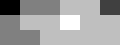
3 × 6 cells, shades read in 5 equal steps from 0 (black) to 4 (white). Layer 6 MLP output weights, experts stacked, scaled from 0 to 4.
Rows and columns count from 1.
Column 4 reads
3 4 3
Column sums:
4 7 8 10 9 7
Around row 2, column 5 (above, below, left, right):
3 3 4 3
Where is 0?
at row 1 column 1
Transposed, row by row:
0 2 2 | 2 3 2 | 2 3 3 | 3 4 3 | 3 3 3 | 1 3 3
